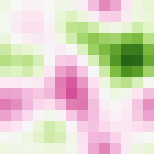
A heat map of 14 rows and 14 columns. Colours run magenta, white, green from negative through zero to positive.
Ninth with the highest average: middle right. Ninth with the lowest average: centre. Lone odd cells: none.
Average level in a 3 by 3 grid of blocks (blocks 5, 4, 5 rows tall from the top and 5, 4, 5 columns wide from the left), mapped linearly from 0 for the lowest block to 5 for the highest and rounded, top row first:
2 4 4 | 2 0 5 | 2 1 1
